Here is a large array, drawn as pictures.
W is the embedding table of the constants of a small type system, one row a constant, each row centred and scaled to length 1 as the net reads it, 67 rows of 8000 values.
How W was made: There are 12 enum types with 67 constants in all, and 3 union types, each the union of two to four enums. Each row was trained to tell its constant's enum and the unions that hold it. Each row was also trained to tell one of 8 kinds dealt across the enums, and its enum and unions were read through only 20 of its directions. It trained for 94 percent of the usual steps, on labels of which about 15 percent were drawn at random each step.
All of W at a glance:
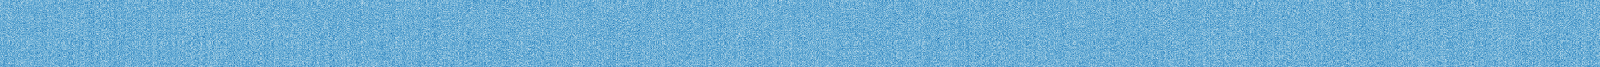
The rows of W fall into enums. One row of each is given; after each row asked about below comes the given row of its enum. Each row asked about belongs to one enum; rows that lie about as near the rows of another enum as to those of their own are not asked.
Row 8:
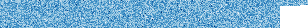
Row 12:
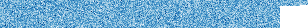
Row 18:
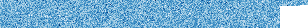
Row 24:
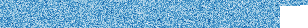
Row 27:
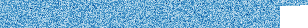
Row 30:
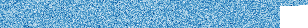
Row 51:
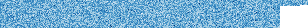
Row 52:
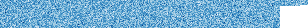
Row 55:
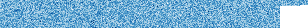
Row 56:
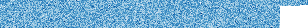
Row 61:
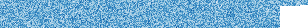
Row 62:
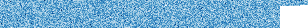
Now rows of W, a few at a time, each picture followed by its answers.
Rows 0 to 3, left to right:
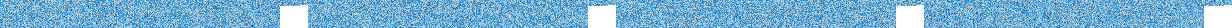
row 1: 62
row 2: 51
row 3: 51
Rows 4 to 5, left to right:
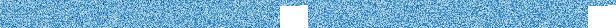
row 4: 18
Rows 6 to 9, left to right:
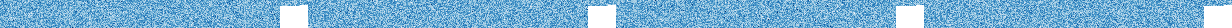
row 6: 18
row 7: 51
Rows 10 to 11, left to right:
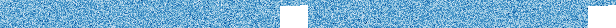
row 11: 52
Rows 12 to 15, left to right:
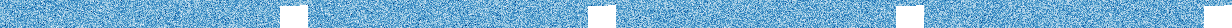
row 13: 52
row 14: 24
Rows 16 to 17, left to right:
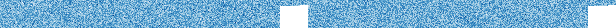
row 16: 62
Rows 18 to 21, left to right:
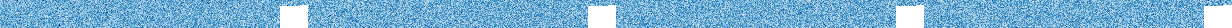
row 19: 24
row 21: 62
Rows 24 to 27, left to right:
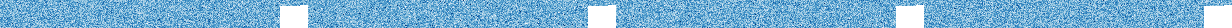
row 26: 24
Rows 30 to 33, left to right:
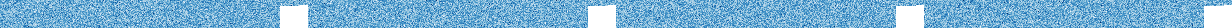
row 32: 30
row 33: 55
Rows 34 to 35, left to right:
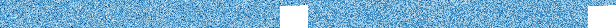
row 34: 55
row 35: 61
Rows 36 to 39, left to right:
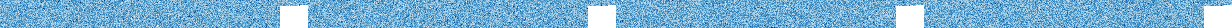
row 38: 62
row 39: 18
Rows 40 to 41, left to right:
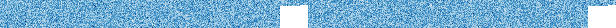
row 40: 27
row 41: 51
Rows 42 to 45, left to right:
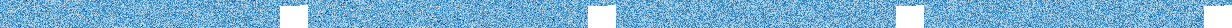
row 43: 30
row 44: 24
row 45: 56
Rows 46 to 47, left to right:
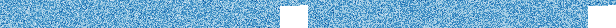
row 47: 62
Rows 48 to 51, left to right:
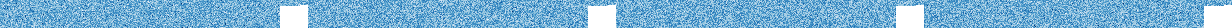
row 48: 30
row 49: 56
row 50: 18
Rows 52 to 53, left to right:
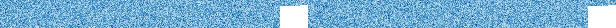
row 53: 52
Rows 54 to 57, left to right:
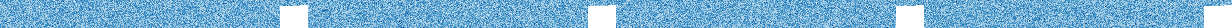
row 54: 56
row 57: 52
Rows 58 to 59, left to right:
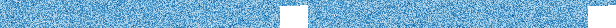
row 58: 52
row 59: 61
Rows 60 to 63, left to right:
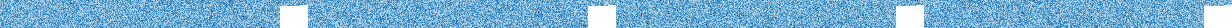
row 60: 18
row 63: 12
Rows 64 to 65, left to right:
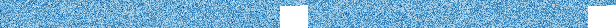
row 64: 61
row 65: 56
